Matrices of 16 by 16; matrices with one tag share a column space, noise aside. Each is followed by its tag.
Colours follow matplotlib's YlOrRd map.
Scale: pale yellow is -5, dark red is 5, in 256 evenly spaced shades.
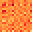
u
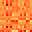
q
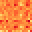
q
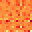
q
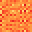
u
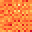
u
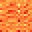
u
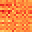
u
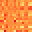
q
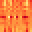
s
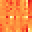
s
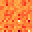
q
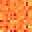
q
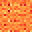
u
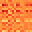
u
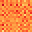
u
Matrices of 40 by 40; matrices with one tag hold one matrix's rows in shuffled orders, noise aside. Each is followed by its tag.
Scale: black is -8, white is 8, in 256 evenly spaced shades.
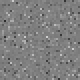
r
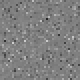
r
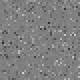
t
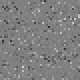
t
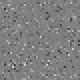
r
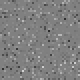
t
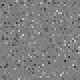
t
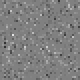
r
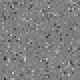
r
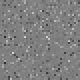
r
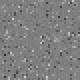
r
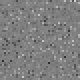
t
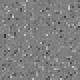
r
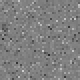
t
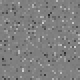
t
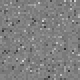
t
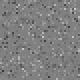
t
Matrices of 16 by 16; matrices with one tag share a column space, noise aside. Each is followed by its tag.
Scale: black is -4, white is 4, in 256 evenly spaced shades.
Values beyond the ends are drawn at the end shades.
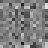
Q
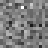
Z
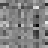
Z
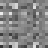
Q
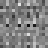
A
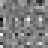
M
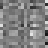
Z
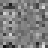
Q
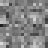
A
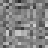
Z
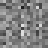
Z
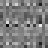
A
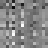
Z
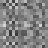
Z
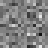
A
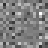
Q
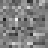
M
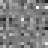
M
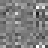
Q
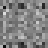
Q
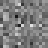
A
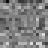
M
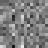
A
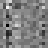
Z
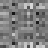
Q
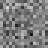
Z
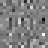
M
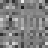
M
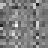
Z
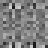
Q
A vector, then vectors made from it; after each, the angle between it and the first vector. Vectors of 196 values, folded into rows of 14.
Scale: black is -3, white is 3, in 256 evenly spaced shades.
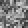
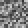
orthogonal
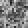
nearly opposite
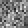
partly aligned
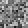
partly opposed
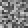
orthogonal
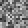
partly aligned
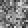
nearly parallel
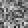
partly opposed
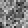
nearly opposite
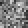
nearly parallel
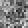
nearly opposite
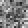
nearly opposite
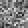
partly opposed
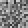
orthogonal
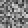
orthogonal
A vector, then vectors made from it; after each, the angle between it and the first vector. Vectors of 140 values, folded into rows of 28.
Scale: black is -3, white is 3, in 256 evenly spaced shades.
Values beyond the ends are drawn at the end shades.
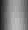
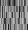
orthogonal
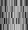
partly aligned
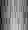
nearly parallel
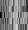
partly aligned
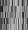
partly aligned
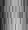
nearly parallel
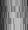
nearly parallel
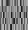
orthogonal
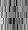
partly opposed
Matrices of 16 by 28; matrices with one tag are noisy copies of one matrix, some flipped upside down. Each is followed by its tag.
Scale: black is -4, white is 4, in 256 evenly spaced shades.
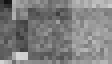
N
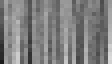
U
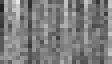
U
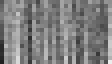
U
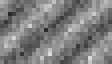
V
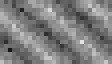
V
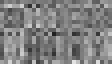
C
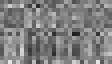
C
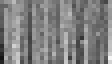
U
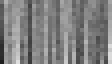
U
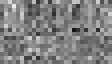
C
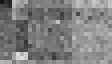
N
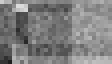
N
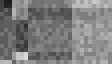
N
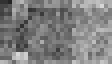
N
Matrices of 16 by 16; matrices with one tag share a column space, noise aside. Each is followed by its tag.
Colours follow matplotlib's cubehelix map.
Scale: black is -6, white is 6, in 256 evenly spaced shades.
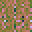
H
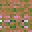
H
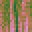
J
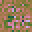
H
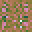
H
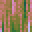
J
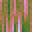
J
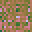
H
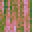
J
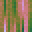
J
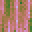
J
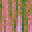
J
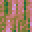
J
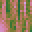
J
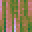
J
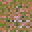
H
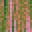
J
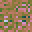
H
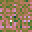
H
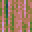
J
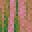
J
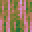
J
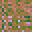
H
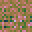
H
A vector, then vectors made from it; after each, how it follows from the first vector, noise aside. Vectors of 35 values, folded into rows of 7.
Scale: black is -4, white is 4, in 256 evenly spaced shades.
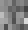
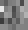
reversed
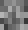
sign-scrambled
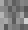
copied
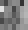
reversed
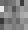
reversed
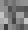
copied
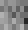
sign-scrambled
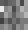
reversed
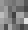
copied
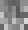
sign-scrambled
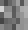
reversed
